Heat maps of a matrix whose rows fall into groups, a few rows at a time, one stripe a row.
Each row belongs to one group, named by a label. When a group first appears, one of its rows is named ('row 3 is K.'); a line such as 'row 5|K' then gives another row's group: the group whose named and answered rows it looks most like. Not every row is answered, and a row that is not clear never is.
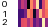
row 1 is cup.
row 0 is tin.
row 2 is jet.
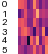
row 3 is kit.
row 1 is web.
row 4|tin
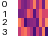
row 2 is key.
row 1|cup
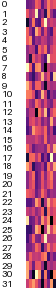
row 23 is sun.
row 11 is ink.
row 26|web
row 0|cup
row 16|key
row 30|ink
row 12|tin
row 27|cup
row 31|kit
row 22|cup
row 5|tin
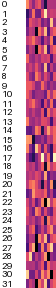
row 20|kit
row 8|ink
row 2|jet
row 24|sun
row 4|kit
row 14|cup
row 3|tin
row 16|ink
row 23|ink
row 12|sun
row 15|key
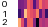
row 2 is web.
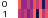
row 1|sun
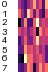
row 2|web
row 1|ink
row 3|sun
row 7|cup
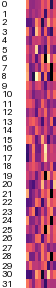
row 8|ink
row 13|kit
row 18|kit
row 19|sun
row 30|cup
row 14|ink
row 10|key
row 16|web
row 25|sun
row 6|sun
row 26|cup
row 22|cup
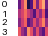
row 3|ink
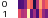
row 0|cup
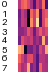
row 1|tin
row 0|kit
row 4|jet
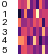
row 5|jet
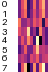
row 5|web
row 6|tin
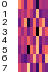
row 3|sun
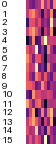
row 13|kit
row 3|kit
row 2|jet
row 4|web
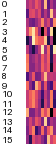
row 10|kit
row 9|ink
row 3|kit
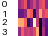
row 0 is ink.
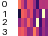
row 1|jet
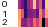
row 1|key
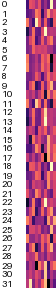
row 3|web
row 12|web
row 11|ink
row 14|tin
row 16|cup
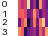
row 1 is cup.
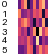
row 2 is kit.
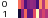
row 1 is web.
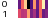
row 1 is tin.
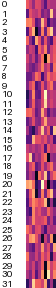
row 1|jet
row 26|kit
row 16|sun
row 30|sun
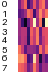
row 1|cup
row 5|key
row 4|tin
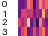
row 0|cup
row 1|jet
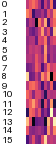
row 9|kit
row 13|key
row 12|jet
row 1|key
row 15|web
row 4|tin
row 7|cup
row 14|key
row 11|kit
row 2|tin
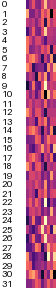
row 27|cup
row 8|tin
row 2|sun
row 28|key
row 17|kit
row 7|key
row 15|cup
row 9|web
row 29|key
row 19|jet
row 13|tin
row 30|kit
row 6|kit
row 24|web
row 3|web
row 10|sun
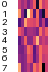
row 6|cup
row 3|key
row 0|sun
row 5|cup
